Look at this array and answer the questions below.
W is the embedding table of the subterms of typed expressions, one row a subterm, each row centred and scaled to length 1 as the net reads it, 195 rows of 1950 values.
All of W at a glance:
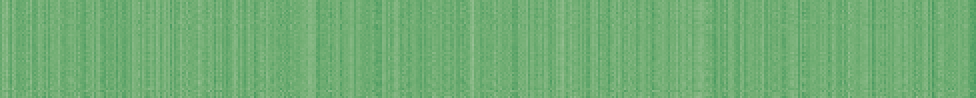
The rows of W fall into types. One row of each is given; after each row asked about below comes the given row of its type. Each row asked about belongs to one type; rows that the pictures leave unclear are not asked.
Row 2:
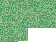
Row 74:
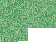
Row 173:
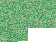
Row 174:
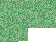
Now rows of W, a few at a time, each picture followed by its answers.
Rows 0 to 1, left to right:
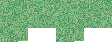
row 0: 74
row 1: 174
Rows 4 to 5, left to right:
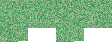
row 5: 2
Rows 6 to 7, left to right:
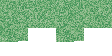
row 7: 74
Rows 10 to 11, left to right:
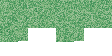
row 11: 2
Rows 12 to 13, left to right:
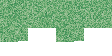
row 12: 74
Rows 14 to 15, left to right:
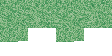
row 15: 2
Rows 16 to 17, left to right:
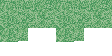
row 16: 174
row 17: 174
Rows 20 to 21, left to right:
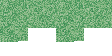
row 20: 74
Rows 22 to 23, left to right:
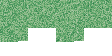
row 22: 74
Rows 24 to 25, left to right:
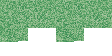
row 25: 173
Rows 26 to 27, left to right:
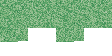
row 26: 173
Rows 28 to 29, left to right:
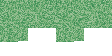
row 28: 2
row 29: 2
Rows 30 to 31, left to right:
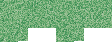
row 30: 2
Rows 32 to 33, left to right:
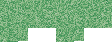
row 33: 174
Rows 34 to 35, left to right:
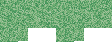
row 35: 174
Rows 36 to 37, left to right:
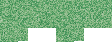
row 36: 2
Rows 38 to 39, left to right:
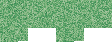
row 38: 74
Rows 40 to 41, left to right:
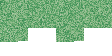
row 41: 74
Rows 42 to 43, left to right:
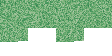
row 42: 2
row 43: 2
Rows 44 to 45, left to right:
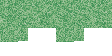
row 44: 74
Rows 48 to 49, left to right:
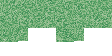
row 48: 174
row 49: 173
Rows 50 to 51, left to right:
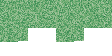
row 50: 2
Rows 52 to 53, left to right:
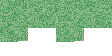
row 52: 74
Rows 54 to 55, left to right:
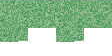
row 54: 174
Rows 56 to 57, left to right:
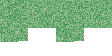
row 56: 74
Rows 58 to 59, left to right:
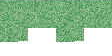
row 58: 2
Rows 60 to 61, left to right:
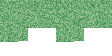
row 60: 2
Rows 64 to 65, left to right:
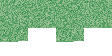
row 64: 174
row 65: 173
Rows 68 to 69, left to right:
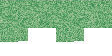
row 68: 2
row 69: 2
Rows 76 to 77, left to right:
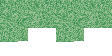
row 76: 2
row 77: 2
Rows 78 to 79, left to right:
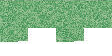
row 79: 173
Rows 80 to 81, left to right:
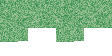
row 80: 2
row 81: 74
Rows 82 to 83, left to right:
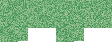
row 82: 74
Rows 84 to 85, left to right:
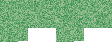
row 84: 2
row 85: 74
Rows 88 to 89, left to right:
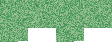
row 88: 2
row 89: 74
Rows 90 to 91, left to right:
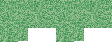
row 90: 2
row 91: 2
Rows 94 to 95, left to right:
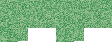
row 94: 173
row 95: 174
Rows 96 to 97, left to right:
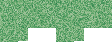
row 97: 2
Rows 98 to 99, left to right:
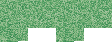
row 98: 173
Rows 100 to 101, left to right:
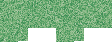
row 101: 74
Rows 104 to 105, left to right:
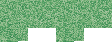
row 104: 173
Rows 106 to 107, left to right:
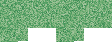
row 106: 173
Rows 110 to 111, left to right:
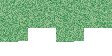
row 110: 174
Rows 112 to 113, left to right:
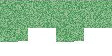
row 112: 173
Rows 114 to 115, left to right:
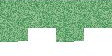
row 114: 2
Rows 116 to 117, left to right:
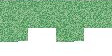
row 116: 2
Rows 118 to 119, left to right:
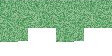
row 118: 2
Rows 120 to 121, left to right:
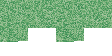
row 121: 173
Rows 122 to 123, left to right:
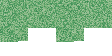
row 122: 74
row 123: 173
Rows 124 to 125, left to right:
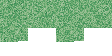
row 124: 74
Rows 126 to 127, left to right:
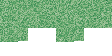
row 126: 2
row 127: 174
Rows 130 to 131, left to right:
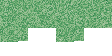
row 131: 174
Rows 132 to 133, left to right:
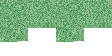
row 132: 173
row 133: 173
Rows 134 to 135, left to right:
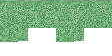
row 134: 174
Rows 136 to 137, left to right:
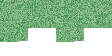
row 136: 2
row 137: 74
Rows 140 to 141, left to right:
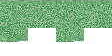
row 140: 173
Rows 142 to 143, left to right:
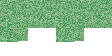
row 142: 173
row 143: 174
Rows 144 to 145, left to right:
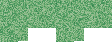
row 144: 74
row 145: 2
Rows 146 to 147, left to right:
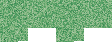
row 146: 74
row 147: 173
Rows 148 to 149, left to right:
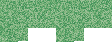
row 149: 174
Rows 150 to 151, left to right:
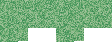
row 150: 174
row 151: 74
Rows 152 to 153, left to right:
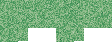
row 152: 174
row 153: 74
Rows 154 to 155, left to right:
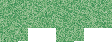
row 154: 74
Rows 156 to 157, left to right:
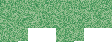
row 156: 2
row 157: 174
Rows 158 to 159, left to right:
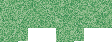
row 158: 2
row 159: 74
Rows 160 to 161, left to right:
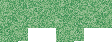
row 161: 74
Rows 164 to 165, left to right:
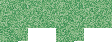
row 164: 173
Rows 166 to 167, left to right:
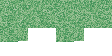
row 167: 2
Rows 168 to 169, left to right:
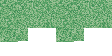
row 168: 173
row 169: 173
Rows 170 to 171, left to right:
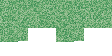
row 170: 2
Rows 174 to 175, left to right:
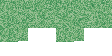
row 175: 2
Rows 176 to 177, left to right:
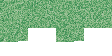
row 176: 2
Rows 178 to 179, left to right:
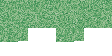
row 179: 174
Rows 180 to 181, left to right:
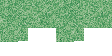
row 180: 74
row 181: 74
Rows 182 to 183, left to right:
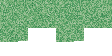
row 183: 74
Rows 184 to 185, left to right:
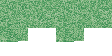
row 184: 173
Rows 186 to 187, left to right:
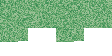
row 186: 2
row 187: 173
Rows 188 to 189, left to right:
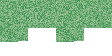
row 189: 173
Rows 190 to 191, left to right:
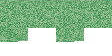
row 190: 173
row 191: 174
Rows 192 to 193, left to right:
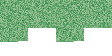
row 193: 173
